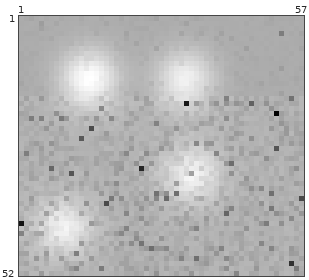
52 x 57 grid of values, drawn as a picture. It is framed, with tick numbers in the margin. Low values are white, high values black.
There are four dips. The halves do not mirror each other. The distribution is heavy-tailed on both sides. The top part is calmer, up to a seam about 30% of the way down. On average the colour sits 30% of the way up the scale.
